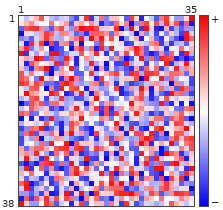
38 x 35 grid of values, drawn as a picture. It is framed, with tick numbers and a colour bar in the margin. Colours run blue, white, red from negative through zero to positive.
No seam splits the table. No regular stripes run through it. The texture is fine-grained noise. On average the colour sits 50% of the way up the scale. No overall slope runs across the table. No row or column stands out. The values spread evenly over their range. It looks the same turned upside down.
